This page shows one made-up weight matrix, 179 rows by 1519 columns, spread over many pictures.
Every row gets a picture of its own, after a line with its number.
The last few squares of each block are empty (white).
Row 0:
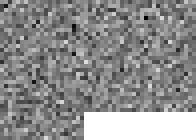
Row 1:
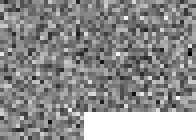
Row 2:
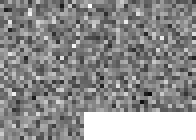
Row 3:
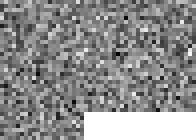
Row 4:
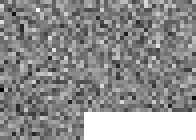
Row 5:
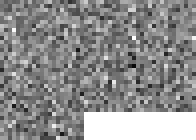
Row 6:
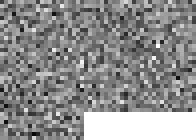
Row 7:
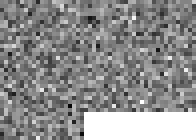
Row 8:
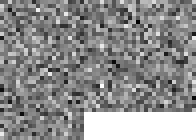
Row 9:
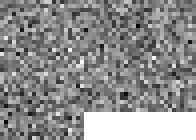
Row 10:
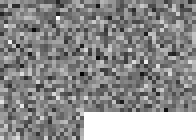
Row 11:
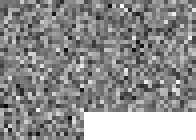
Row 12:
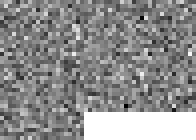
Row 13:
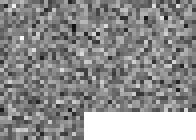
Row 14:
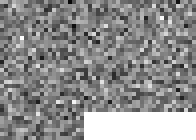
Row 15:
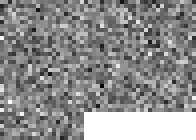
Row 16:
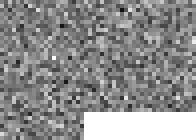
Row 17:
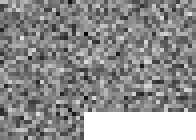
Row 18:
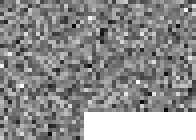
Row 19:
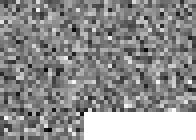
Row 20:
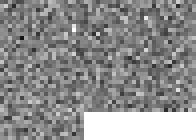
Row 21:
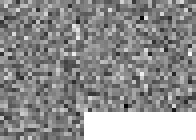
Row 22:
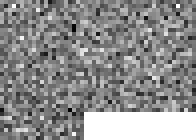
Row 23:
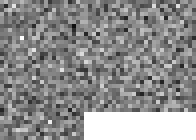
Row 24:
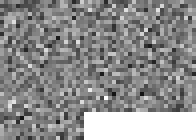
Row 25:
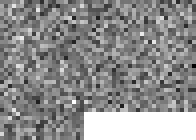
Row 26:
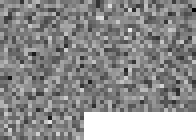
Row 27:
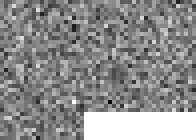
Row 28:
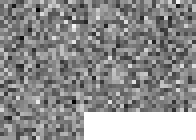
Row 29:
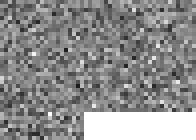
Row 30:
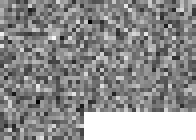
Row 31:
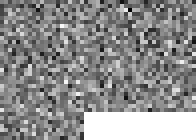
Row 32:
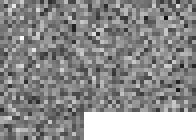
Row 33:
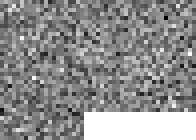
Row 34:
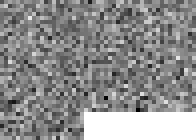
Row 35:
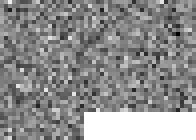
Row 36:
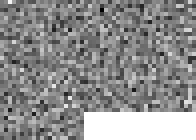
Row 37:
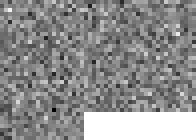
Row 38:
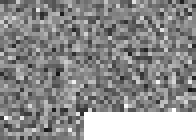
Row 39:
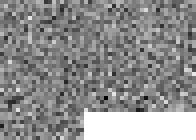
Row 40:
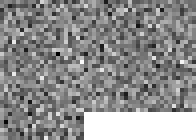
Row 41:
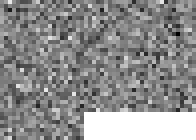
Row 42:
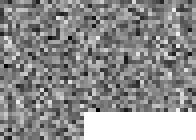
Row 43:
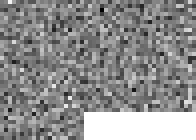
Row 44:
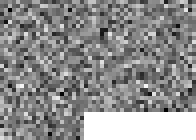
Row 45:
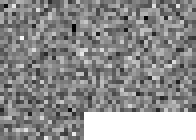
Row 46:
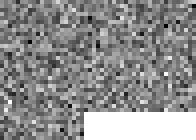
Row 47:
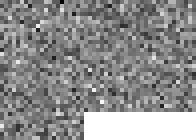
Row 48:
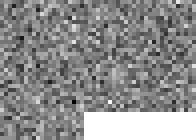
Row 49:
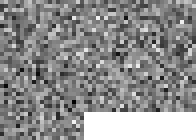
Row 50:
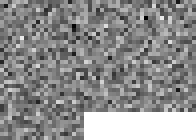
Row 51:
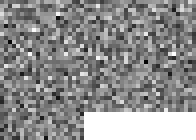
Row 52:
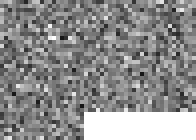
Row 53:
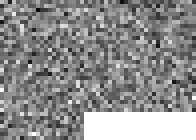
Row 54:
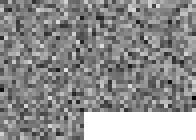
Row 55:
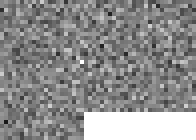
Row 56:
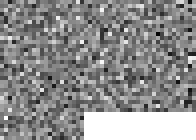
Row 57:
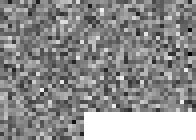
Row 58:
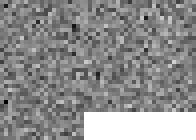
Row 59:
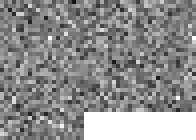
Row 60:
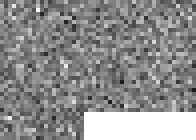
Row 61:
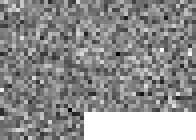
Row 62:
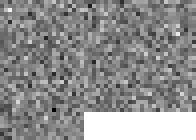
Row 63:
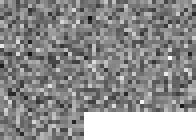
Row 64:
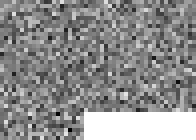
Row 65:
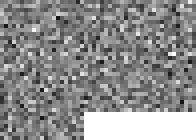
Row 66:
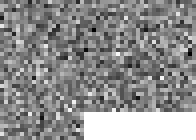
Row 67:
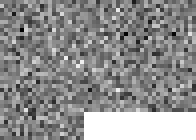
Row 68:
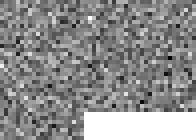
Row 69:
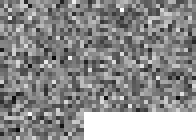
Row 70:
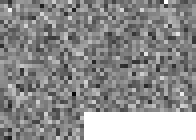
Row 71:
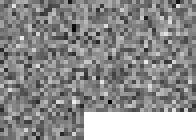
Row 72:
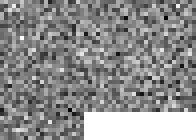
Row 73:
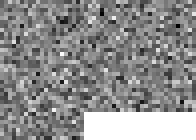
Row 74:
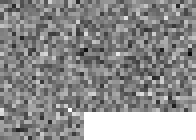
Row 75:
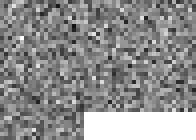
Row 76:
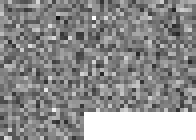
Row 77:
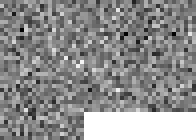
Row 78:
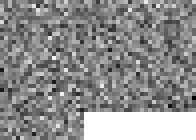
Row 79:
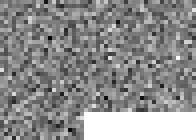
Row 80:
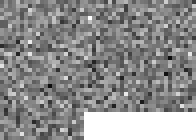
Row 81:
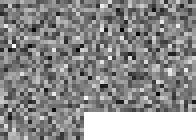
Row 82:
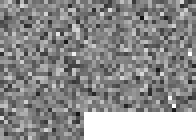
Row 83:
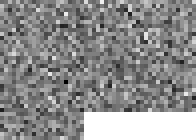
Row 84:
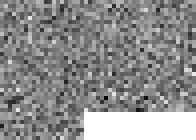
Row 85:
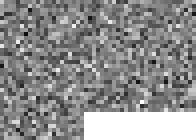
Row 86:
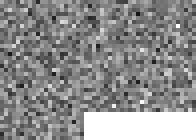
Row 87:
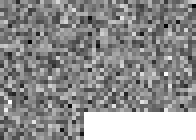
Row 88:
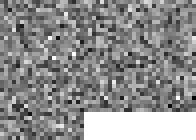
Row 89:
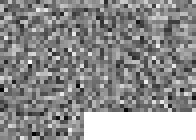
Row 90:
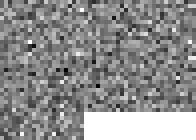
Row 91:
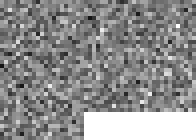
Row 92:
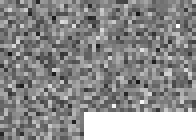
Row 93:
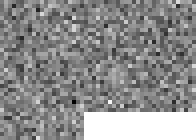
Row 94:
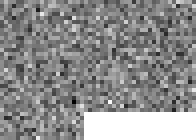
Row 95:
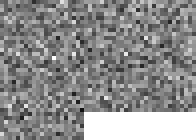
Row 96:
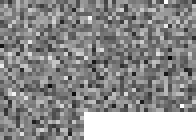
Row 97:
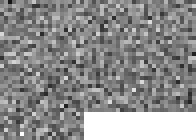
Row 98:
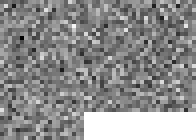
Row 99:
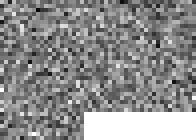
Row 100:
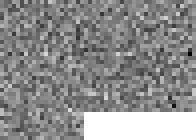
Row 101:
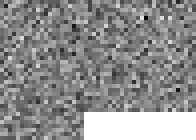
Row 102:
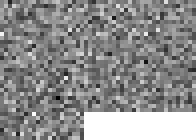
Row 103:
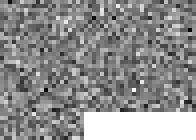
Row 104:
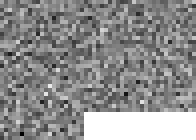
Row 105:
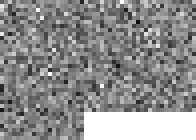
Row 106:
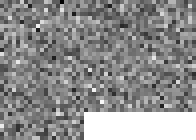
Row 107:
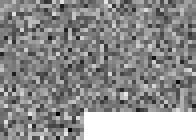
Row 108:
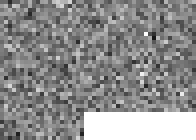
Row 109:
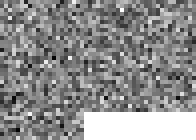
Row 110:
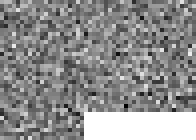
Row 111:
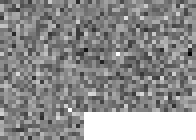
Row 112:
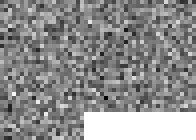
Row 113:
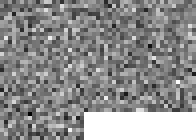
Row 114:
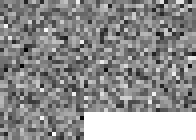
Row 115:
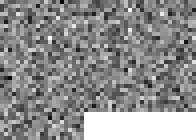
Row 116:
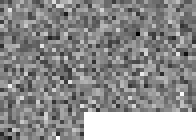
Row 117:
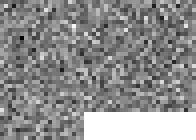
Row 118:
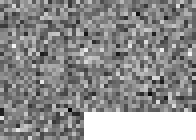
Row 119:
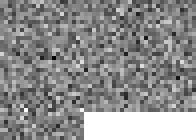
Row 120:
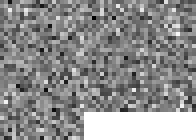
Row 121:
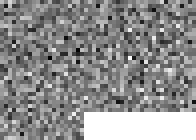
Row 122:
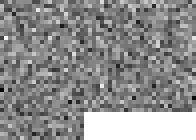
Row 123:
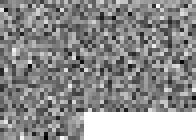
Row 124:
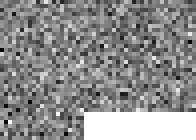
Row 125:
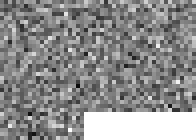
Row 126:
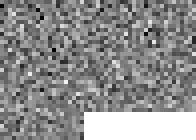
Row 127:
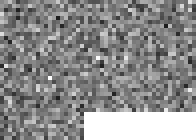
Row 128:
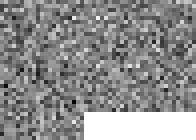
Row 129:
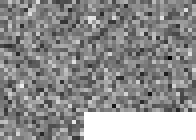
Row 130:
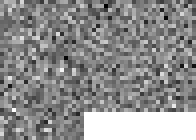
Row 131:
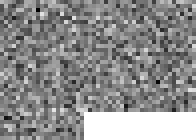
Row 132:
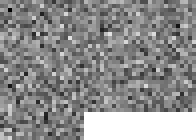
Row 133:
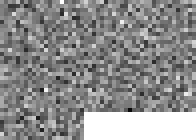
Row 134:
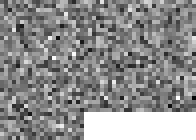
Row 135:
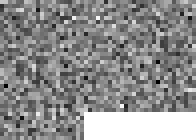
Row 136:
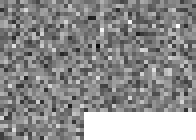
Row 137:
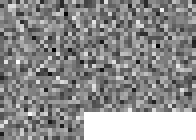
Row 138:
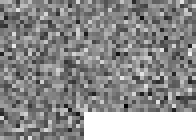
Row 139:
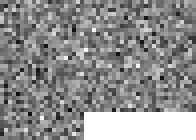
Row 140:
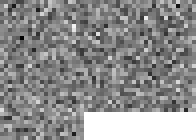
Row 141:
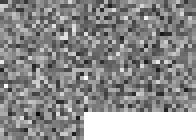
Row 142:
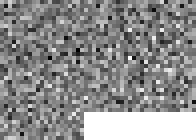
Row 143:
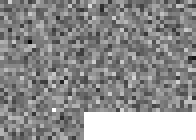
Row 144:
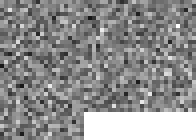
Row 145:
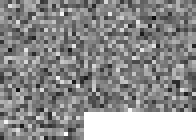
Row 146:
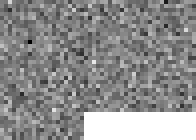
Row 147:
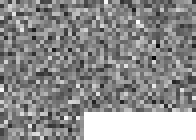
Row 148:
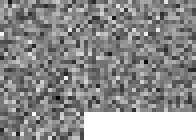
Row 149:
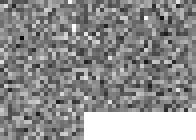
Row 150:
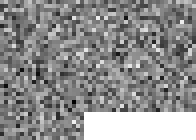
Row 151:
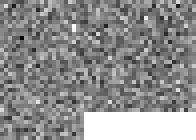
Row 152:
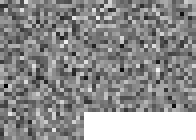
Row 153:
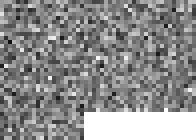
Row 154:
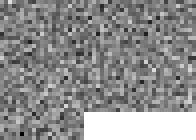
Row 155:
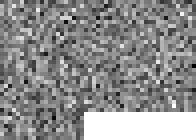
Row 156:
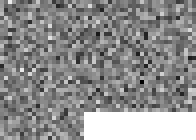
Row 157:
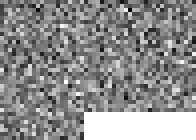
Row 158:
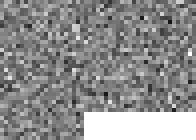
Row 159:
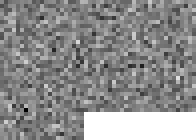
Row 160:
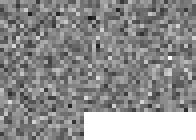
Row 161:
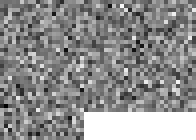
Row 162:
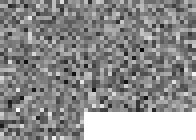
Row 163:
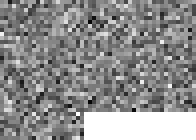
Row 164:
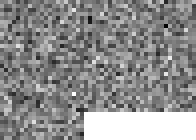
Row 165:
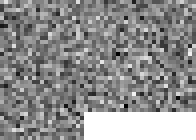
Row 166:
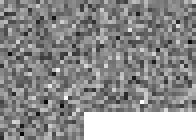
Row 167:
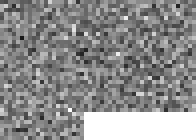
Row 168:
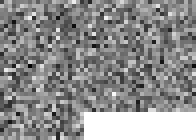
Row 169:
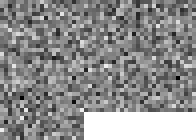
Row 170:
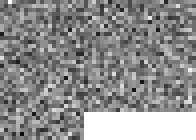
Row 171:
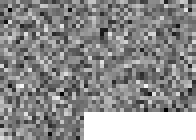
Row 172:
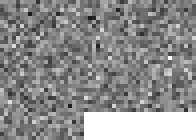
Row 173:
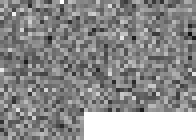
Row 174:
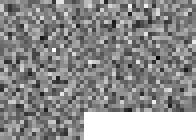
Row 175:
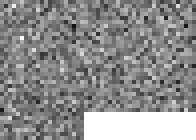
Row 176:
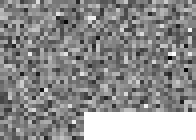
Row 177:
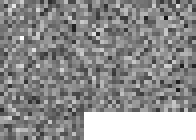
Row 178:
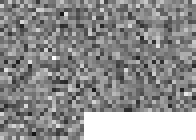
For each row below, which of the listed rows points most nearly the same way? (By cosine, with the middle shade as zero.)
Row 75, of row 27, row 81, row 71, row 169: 27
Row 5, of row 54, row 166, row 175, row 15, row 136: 54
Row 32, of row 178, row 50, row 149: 50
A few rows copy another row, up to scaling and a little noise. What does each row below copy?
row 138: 110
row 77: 67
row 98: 117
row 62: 37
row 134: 88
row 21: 12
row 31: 157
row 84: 39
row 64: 107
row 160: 172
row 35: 41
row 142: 121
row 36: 43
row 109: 69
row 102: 148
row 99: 53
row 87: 46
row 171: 44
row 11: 161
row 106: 47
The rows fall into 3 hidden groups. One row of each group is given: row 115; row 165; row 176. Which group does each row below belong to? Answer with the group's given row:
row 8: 115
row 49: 165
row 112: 176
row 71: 165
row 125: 115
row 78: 115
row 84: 115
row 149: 165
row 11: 115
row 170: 176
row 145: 115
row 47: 115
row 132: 176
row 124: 115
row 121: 176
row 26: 115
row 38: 165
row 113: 115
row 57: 176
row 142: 176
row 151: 165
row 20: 165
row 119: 115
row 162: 115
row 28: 165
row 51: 176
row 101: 165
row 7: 176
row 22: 165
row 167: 165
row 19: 165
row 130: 165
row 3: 165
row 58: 165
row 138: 165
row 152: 165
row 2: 176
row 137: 115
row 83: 115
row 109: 115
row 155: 165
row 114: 176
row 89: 115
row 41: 176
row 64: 115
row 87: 176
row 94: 165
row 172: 176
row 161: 115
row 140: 165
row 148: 176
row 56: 176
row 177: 165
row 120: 176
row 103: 176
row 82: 165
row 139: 165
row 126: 115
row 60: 165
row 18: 176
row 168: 115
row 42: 176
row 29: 115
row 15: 115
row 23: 165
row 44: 176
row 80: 176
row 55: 115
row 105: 115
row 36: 176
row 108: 176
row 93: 165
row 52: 176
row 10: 176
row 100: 165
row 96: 176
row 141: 165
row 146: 176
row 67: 115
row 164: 176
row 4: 115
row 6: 115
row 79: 115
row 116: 176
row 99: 115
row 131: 165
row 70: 176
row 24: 115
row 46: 176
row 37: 176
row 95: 115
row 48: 165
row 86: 176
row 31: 115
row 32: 165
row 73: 176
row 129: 176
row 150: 165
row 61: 165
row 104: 176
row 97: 176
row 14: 165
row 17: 165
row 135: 165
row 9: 115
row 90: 176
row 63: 176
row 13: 165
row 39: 115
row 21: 165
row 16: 115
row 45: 165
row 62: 176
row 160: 176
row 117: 165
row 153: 176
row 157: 115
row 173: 115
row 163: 176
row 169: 115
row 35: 176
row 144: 176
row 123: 115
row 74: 165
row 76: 176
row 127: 176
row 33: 165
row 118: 165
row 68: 176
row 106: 115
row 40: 115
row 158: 165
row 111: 165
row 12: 165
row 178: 115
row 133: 115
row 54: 115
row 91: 176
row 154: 176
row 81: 176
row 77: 115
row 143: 176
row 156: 176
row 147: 115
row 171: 176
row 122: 115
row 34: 115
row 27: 165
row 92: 176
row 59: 115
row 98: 165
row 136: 176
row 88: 115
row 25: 165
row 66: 165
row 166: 176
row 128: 165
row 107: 115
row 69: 115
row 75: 165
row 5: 115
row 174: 115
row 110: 165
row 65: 176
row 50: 165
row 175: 165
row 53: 115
